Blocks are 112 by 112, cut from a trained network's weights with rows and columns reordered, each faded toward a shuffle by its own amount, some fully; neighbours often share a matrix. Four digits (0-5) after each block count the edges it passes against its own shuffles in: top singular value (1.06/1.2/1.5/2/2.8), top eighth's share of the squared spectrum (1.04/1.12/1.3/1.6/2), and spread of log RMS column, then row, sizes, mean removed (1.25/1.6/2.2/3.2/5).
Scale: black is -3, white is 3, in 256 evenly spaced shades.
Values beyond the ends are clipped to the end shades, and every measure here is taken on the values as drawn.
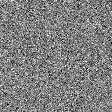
1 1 0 0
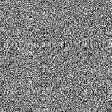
4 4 2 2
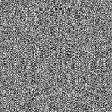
4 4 2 2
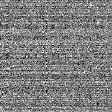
4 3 3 1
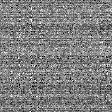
4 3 3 1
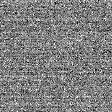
3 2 1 0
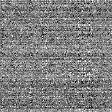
4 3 3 1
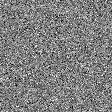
1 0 0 0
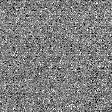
2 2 2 0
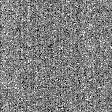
2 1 0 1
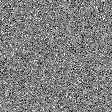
0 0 0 0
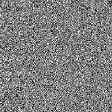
4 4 3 2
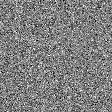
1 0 0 0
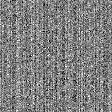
4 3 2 2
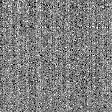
3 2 0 2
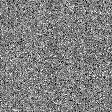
1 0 0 0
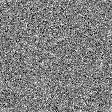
0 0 0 0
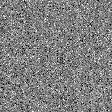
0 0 0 0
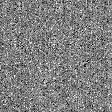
2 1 0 0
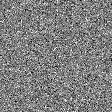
0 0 0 0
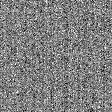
2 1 0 0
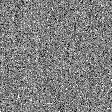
1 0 0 0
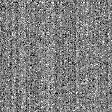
3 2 0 2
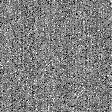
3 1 0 1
